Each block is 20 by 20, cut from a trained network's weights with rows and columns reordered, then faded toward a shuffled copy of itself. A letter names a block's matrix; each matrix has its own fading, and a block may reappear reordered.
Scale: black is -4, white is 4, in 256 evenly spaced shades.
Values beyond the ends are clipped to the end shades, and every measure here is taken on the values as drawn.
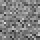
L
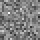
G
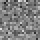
L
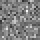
G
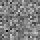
G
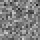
G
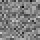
L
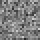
G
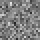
G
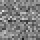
L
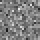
G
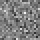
G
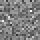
G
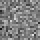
G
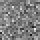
G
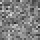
G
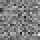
L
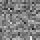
L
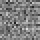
L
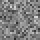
G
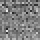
L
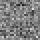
L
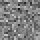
L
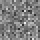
G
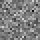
G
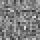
L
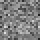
L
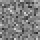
G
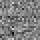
L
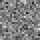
G
